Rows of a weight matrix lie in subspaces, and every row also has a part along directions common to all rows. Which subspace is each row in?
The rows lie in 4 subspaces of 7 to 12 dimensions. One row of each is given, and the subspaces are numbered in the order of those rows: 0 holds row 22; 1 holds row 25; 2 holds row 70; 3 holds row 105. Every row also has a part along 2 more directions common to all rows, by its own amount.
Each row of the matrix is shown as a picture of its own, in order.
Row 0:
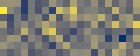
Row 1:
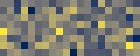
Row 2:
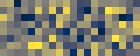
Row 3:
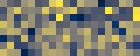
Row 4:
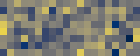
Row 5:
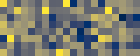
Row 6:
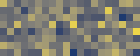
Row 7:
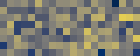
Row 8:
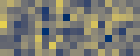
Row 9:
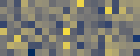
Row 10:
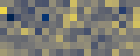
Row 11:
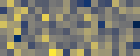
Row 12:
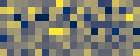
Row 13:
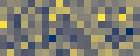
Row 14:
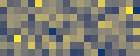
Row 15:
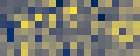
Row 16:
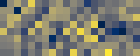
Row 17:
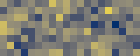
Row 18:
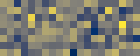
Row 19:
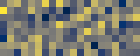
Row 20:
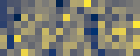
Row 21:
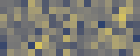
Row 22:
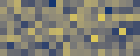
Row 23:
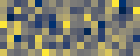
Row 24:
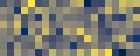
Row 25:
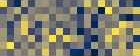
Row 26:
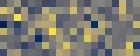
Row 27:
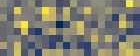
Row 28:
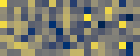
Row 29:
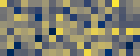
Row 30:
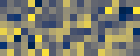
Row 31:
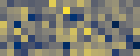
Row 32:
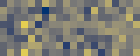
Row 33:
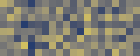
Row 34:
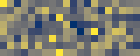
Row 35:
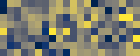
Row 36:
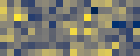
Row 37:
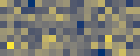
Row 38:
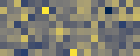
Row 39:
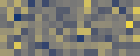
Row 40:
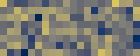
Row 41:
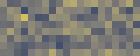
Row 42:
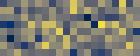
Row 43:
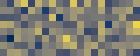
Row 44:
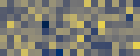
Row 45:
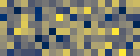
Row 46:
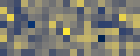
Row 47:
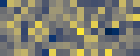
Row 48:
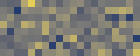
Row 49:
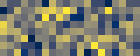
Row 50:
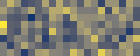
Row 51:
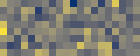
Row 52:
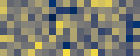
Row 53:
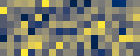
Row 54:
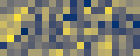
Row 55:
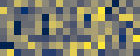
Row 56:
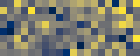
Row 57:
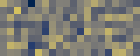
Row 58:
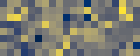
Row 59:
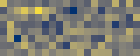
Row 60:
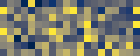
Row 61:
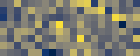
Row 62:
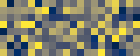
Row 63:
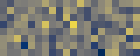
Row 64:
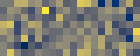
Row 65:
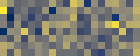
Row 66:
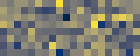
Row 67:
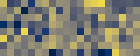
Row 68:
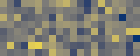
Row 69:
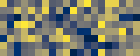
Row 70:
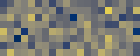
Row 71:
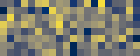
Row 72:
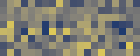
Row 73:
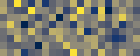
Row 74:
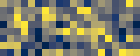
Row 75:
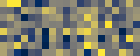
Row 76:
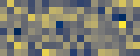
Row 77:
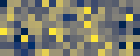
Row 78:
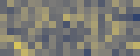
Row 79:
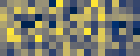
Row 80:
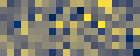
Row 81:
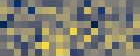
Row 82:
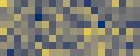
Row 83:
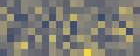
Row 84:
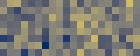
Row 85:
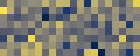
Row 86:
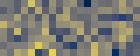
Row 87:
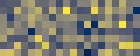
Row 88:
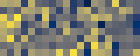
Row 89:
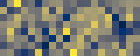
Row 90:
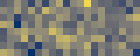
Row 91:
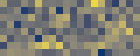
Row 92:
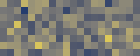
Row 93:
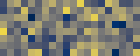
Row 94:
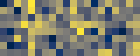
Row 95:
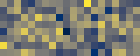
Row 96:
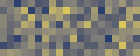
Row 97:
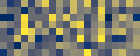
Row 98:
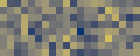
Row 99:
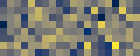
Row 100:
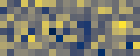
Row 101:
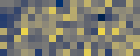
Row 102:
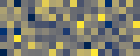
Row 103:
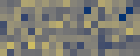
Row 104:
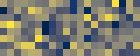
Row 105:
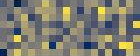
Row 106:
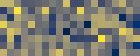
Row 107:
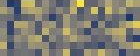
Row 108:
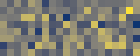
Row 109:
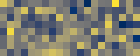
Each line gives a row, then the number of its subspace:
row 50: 3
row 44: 2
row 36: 0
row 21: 3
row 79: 0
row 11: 1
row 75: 3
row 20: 3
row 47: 1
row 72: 2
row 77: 2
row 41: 0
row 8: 3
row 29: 3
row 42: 2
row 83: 1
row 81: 2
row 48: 1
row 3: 0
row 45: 3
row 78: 0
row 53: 0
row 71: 2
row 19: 0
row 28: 2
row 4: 0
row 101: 3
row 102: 3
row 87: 3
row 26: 2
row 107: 1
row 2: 3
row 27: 3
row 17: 0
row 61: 0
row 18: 0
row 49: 0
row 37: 1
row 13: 3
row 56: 2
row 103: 3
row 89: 3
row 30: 2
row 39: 3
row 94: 1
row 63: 1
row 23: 2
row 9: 1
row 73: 0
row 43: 0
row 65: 2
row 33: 1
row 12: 0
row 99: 3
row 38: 0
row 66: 3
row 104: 2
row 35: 0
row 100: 2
